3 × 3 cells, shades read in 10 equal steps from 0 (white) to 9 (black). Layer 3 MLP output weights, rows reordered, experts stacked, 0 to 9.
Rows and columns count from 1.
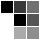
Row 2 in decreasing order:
9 6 0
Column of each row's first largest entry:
1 2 3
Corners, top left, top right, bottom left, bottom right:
9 5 0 4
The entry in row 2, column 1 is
0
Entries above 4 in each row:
3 2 0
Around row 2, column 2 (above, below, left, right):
7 3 0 6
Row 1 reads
9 7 5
